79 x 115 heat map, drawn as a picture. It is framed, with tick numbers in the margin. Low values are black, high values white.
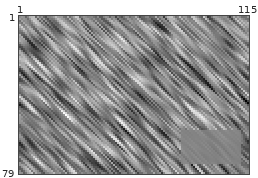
Grain: diagonal, down to the right. Odd patch: calmer, in the bottom right. Mirror symmetry: none. Calmest part: bottom right. Average level on the scale: 50%. Odd rows or columns: none.
